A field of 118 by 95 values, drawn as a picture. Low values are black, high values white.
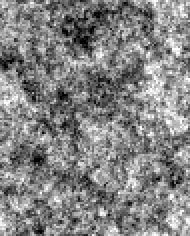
Grain: blotchy. Average level on the scale: 50%. Mirror symmetry: none. Ninth with the lowest average: top middle. Histogram: bell-shaped. Odd rows or columns: none. Stripes: none.
